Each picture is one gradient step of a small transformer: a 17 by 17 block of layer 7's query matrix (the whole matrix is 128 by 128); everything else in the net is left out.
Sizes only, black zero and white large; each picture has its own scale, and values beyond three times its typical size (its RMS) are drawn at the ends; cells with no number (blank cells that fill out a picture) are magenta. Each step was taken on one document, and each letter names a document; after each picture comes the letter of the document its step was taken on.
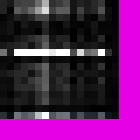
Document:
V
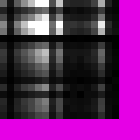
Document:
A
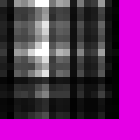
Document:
V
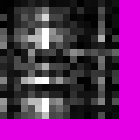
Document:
A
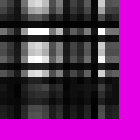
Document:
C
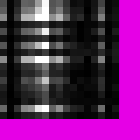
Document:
A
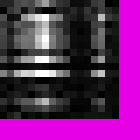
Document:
C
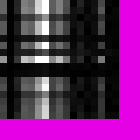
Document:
A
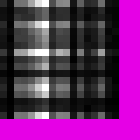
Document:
V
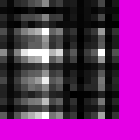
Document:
A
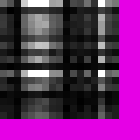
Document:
C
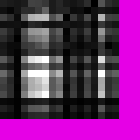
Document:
C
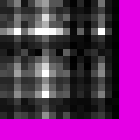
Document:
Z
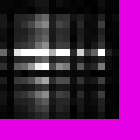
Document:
V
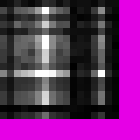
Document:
Z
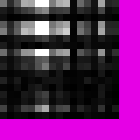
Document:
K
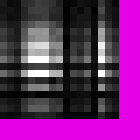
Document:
C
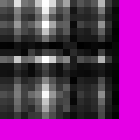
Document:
Z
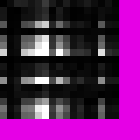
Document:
K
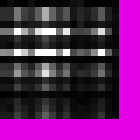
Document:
Z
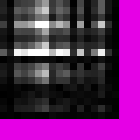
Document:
V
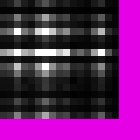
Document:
Z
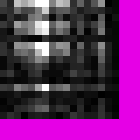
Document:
V
